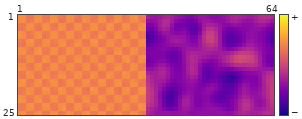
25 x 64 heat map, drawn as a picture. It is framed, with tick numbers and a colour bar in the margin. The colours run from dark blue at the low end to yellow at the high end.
The table splits into one row of 2 panels. Panel 1,1: high, checkered, faint in contrast. Panel 1,2: low, blotchy.
